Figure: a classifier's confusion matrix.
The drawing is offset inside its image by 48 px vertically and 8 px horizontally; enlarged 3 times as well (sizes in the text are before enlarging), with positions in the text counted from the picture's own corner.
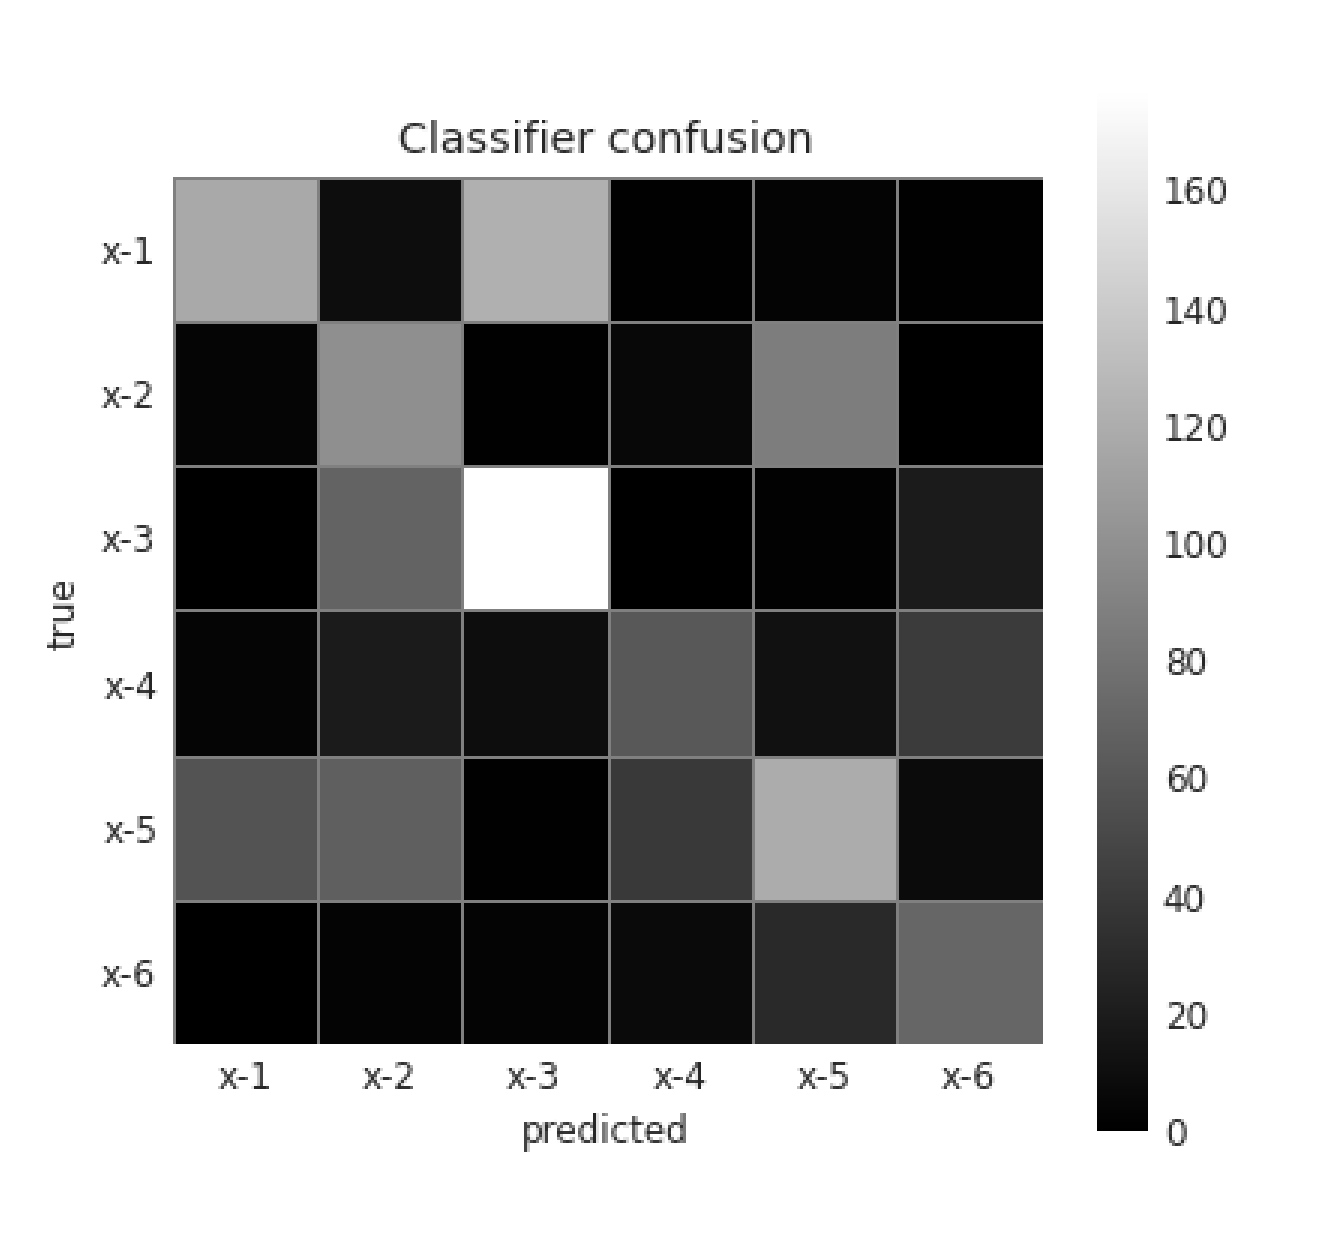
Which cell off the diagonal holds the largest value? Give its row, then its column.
x-1, x-3
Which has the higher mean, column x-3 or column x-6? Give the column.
x-3
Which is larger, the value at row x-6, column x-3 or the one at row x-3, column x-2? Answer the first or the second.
the second
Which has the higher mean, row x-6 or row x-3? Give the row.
x-3
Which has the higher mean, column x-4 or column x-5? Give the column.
x-5
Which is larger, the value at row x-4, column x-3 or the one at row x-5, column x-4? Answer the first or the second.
the second
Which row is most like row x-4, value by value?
x-6
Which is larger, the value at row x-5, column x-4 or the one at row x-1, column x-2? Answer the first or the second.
the first
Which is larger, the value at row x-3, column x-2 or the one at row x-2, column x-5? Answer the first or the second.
the second
